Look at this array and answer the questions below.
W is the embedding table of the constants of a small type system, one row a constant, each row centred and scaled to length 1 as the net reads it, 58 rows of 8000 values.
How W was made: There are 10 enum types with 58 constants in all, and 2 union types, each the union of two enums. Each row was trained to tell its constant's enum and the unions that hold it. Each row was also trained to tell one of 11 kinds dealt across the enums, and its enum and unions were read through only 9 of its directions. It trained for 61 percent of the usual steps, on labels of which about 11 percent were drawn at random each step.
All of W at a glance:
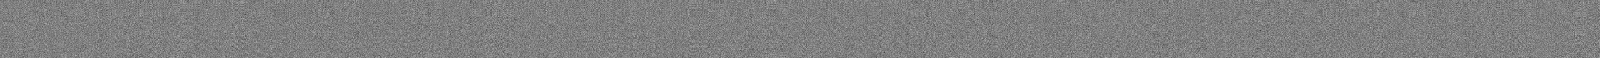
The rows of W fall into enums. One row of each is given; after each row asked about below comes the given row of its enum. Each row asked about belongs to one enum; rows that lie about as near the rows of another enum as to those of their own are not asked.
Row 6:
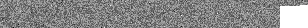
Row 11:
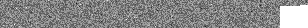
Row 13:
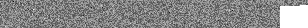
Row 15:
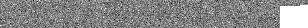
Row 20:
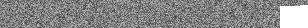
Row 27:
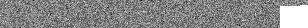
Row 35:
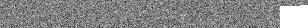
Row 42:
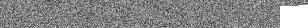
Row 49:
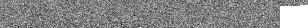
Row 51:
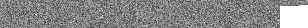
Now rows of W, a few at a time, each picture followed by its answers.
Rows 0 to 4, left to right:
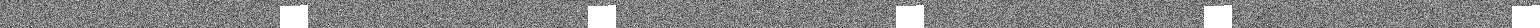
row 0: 35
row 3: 27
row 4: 13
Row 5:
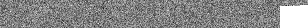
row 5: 27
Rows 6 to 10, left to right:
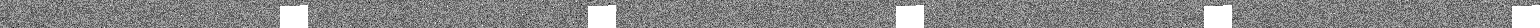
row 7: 27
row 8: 35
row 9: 15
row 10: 13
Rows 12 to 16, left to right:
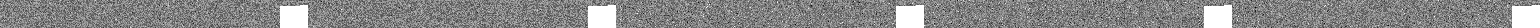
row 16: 51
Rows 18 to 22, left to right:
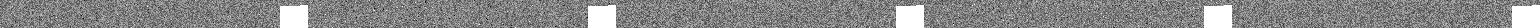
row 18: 35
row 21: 20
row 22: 11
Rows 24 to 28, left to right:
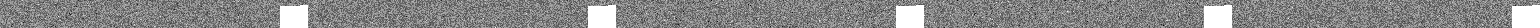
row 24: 42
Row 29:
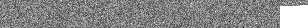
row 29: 51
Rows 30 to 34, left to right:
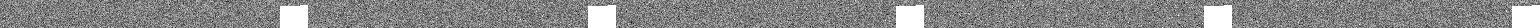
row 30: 42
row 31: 51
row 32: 11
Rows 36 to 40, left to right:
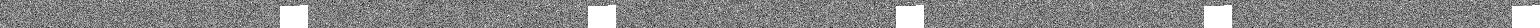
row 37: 49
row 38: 49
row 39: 51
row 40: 35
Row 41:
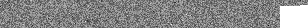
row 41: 27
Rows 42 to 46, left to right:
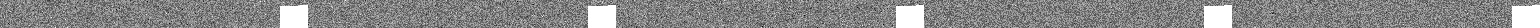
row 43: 51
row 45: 20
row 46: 27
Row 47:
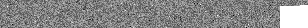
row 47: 20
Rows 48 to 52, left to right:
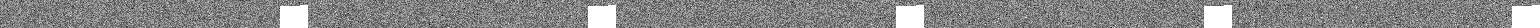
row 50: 42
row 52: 11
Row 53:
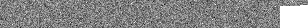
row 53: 35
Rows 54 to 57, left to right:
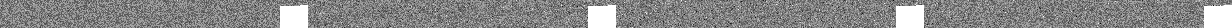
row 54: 20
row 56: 20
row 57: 11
